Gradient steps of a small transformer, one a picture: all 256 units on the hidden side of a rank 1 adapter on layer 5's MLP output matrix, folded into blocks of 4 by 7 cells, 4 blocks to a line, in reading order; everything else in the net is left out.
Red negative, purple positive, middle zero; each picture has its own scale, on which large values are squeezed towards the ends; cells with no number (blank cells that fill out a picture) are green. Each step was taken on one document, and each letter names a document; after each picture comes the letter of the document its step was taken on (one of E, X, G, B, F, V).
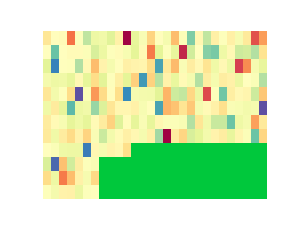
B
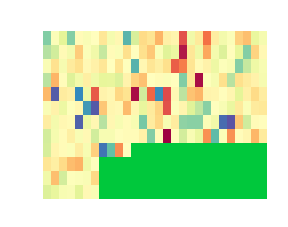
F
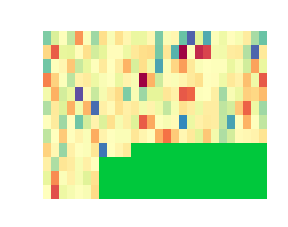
F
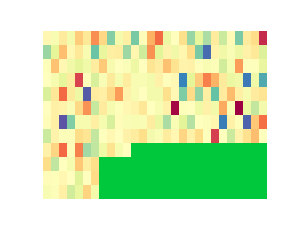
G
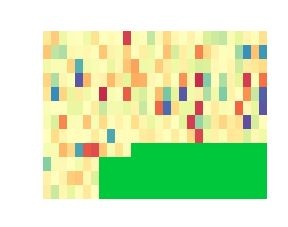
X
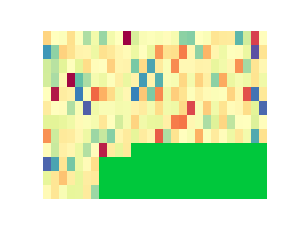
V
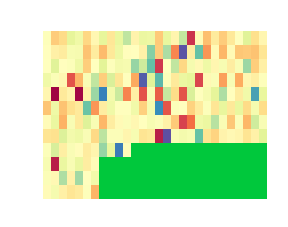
V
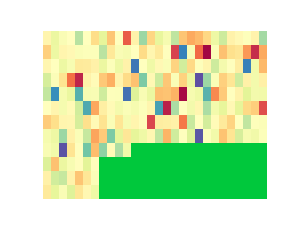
X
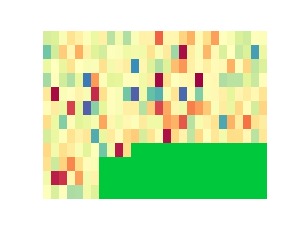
F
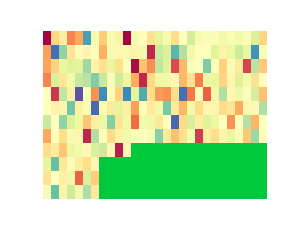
B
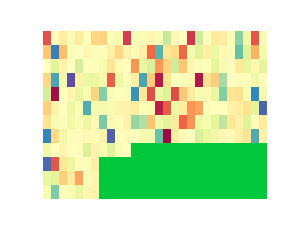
V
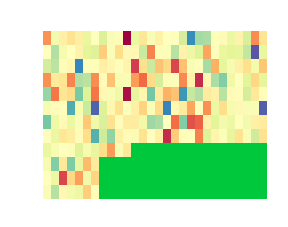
B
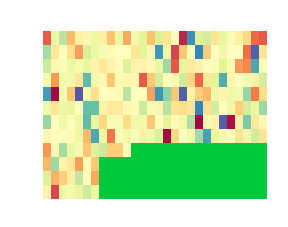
X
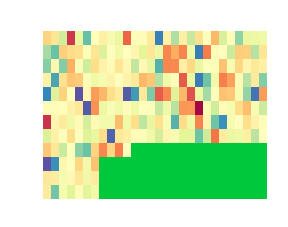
X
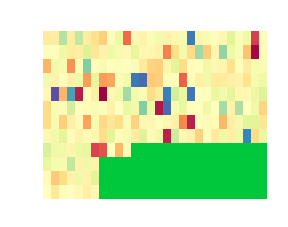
V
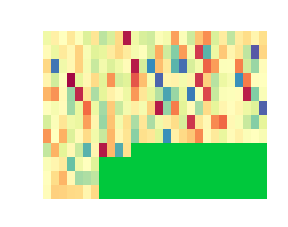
B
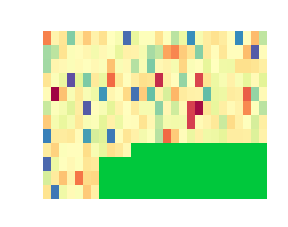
V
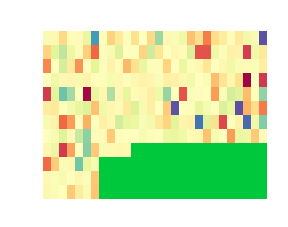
G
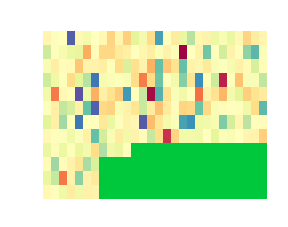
F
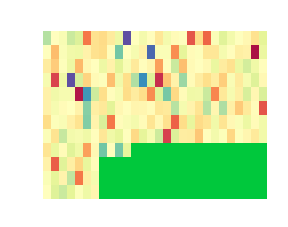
B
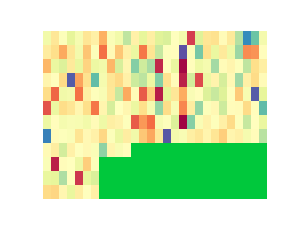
V
